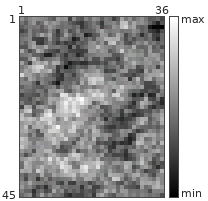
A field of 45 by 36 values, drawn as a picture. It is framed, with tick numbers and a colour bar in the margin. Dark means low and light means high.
The field is mottled with small blotches. There are no regular stripes. The values follow a bell shape. Neither half mirrors the other.
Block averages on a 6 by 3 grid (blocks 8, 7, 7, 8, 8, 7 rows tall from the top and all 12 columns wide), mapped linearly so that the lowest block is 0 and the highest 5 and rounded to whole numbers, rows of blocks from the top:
100
102
151
530
431
122
